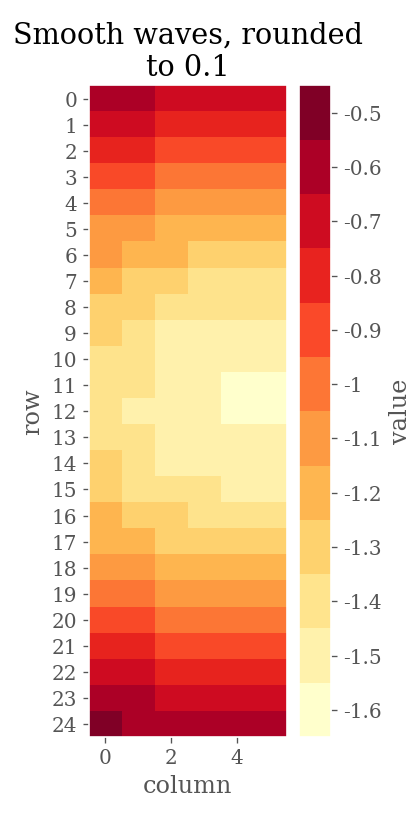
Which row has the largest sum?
24
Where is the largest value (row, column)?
24 0
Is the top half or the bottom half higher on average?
bottom
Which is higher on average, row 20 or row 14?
row 20
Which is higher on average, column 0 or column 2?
column 0
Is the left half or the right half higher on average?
left
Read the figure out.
Title: Smooth waves, rounded to 0.1
x-axis: column, ticks 0 2 4
y-axis: row, ticks 0 1 2 3 4 5 6 7 8 9 10 11 12 13 14 15 16 17 18 19 20 21 22 23 24 (0 at the top)
Colour bar: value, ticks -1.6 -1.5 -1.4 -1.3 -1.2 -1.1 -1 -0.9 -0.8 -0.7 -0.6 -0.5
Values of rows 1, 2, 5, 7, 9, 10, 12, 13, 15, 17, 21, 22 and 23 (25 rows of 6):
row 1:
-0.7 -0.7 -0.8 -0.8 -0.8 -0.8
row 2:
-0.8 -0.8 -0.9 -0.9 -0.9 -0.9
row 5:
-1.1 -1.1 -1.2 -1.2 -1.2 -1.2
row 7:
-1.2 -1.3 -1.3 -1.4 -1.4 -1.4
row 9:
-1.3 -1.4 -1.5 -1.5 -1.5 -1.5
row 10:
-1.4 -1.4 -1.5 -1.5 -1.5 -1.5
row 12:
-1.4 -1.5 -1.5 -1.5 -1.6 -1.6
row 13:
-1.4 -1.4 -1.5 -1.5 -1.5 -1.5
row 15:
-1.3 -1.4 -1.4 -1.4 -1.5 -1.5
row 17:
-1.2 -1.2 -1.3 -1.3 -1.3 -1.3
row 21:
-0.8 -0.8 -0.9 -0.9 -0.9 -0.9
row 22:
-0.7 -0.7 -0.8 -0.8 -0.8 -0.8
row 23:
-0.6 -0.6 -0.7 -0.7 -0.7 -0.7
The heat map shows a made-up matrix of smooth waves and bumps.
